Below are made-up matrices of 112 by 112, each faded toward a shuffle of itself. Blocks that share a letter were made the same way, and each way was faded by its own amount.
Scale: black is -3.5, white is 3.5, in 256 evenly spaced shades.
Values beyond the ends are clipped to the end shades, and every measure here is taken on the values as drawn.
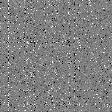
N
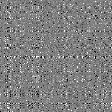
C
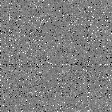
N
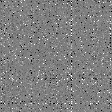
N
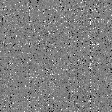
N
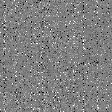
N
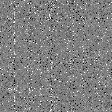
N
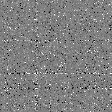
N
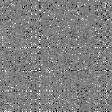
C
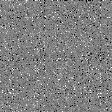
N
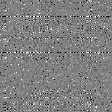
C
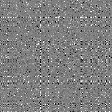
C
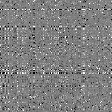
C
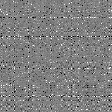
C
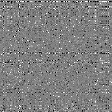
C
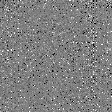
N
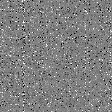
N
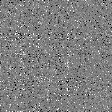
N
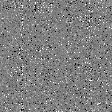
N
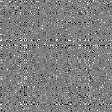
C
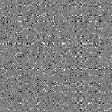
C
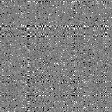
C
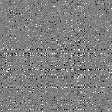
C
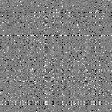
C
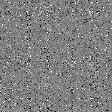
N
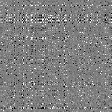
C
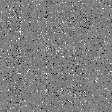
N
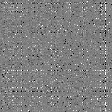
C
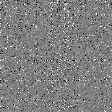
N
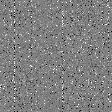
N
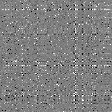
C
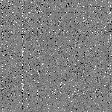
N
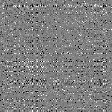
C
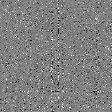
N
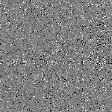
N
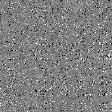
N
